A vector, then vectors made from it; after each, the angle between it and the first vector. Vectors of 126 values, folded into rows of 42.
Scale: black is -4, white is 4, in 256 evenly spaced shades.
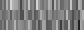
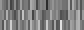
partly opposed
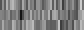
partly aligned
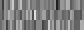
orthogonal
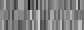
partly opposed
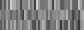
nearly parallel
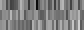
nearly opposite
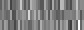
partly opposed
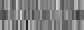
orthogonal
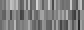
nearly parallel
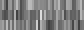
partly aligned
